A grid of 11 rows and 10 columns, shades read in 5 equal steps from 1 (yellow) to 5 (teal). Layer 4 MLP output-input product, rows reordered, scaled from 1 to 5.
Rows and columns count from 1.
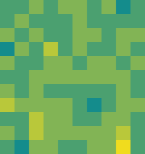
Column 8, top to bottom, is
3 4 4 4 3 3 4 4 3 3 3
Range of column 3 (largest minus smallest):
2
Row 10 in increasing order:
2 2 3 3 3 3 3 3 4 4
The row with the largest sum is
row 2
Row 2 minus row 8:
2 0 1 1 1 -1 -1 0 1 1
